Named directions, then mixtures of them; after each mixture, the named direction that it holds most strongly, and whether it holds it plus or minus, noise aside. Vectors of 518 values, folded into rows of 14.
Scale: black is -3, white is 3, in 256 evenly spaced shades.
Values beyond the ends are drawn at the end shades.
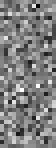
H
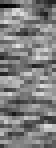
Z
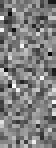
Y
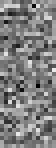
H, minus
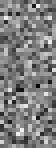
H, minus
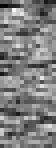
Z, plus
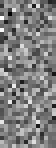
Y, plus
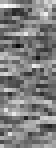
Z, minus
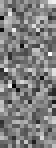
Y, minus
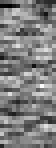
Z, plus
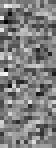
Y, plus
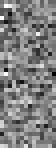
Y, plus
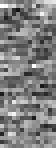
Z, minus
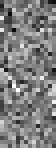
Y, plus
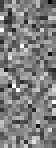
Y, plus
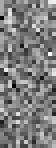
Y, minus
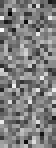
Y, plus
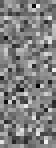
H, minus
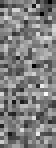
H, minus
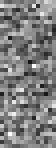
H, plus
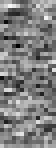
Z, minus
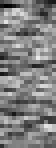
Z, plus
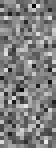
H, minus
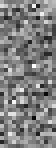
H, plus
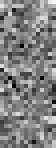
Y, minus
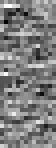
Z, minus
